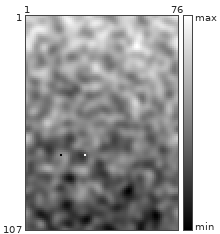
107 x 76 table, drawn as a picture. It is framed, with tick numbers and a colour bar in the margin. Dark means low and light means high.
Stripes: none. Histogram: bell-shaped. Slope: up to the top. Lone odd cells: 2, 1 higher and 1 lower than their neighbours.
